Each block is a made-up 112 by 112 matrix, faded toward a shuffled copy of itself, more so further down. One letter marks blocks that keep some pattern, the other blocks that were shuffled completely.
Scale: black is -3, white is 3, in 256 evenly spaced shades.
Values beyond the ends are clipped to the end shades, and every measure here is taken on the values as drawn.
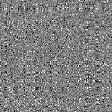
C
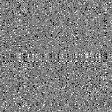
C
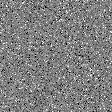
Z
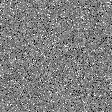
Z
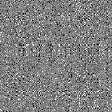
C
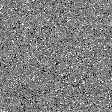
Z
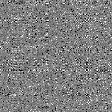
C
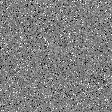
Z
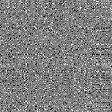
C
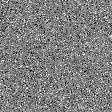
Z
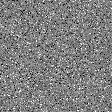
Z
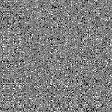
C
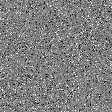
Z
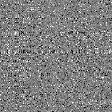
C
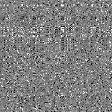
C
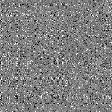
C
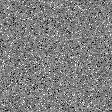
Z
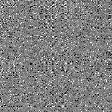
C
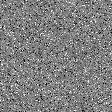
Z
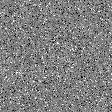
Z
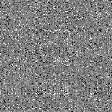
C
